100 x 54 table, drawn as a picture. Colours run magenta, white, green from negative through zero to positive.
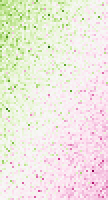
There is an overall slope up to the top left. No single row or column stands out from its neighbours. The top left is the ninth with the highest average. The halves do not mirror each other. The grain is fine, like static. No regular stripes run through it. The ninth with the lowest average is the bottom right.
